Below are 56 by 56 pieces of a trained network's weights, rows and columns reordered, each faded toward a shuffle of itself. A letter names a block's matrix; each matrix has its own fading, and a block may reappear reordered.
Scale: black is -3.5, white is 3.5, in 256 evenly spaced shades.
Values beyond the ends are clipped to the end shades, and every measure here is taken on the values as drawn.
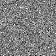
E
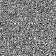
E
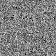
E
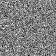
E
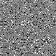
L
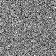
E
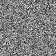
E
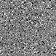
L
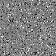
L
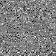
L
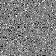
L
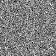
E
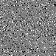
L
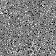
L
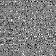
L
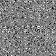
L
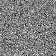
E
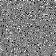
L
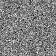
E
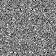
E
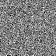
E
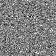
E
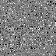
L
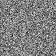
E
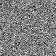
E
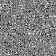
L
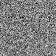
E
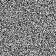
E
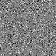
L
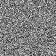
E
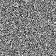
E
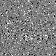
L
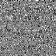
L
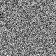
E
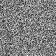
E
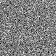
E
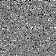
L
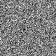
E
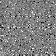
L
